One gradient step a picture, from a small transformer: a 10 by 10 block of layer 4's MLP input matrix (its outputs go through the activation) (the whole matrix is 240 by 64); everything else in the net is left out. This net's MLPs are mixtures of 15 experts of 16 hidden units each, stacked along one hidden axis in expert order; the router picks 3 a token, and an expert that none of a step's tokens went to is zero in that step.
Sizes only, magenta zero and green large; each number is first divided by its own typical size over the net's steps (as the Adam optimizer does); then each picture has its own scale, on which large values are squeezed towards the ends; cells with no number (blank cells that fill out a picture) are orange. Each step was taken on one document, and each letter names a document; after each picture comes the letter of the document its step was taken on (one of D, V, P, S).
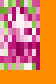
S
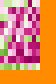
S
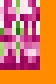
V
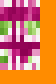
S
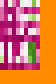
V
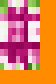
S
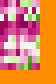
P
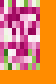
V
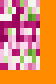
P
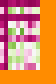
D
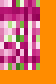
V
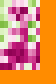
S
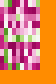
V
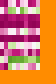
D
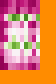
P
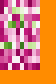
P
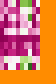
P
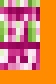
S
